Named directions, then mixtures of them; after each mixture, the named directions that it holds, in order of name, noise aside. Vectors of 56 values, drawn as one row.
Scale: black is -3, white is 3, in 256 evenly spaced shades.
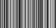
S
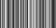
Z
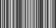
S, Z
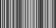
S, Z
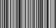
S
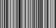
S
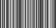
S, Z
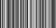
Z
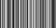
Z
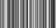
S, Z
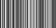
S, Z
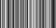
Z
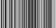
S, Z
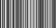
S, Z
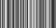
Z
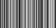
S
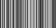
S, Z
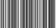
S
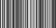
S, Z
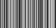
S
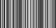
S, Z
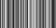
Z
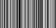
S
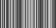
S, Z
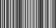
S, Z
